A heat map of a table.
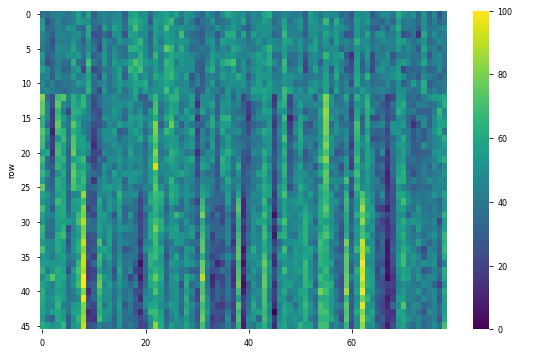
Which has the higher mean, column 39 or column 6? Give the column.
6
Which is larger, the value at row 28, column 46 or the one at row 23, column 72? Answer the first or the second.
the first
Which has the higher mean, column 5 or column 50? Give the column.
50
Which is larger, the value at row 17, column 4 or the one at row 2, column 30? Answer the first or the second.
the first
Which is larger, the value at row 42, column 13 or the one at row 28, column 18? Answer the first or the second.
the first
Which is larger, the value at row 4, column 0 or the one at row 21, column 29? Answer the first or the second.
the second
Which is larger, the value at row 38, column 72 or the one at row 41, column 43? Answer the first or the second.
the second
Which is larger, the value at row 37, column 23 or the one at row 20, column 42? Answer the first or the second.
the first
